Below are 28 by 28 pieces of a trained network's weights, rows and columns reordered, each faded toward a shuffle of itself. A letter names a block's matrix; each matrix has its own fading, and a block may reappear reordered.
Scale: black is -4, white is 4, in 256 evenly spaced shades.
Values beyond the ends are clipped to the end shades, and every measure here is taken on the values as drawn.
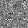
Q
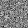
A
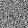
Q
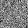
A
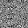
Q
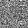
Q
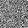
Q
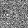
Q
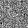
A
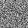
Q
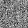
A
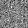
A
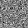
Q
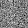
A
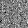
A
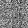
A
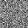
Q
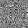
Q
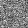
Q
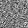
Q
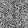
A
